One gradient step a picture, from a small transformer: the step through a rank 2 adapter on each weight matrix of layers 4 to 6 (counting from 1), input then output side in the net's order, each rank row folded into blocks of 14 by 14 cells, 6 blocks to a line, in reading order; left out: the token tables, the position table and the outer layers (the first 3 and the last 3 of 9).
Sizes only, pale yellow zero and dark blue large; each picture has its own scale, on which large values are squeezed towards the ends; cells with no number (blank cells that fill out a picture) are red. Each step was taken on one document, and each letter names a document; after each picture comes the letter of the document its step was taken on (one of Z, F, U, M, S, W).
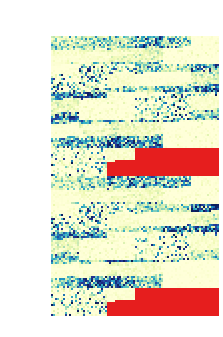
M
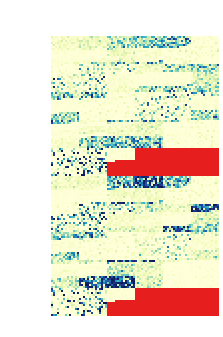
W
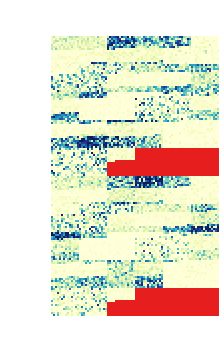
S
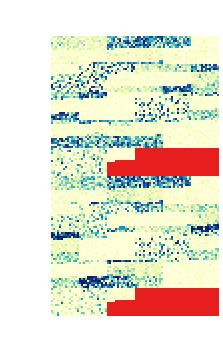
S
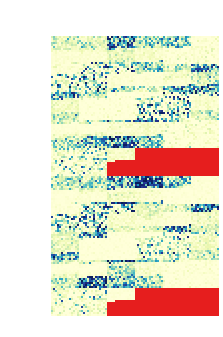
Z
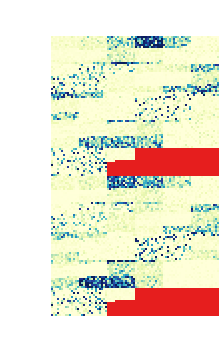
W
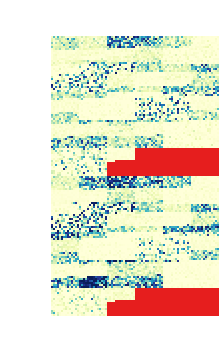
S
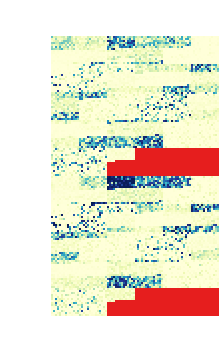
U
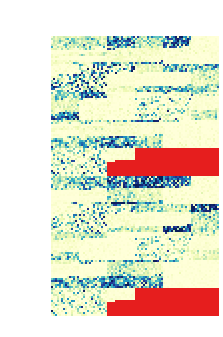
S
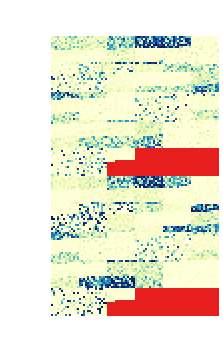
W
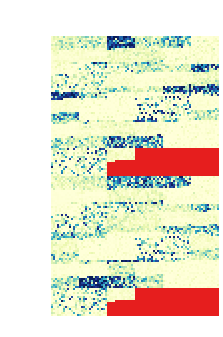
Z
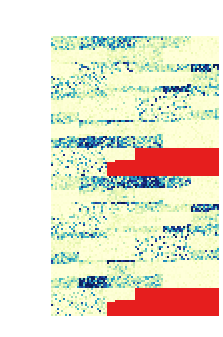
M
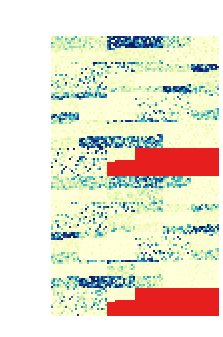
Z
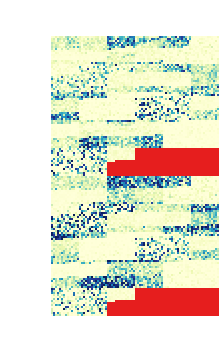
S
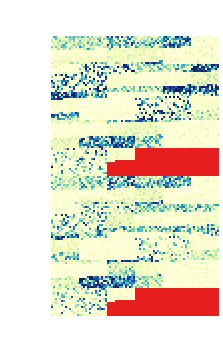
Z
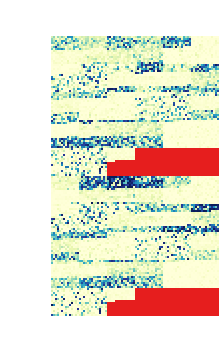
M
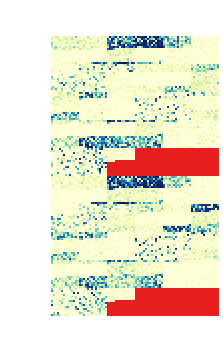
W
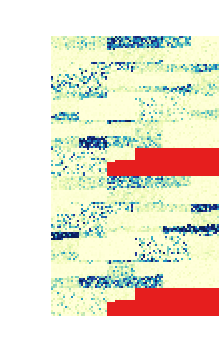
S
